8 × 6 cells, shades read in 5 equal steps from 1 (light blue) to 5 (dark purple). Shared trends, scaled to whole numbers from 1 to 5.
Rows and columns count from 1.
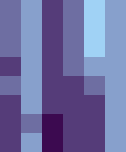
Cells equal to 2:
16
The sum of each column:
28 17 34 28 20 16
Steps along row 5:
down up same down down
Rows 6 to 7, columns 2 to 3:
2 4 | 3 5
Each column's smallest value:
3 2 4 3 1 2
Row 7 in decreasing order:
5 4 4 4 3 2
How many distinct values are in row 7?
4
